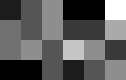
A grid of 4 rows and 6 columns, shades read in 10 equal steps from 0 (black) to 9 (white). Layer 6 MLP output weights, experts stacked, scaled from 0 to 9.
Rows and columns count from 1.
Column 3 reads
5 5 3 3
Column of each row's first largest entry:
6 6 4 6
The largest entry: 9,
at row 1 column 6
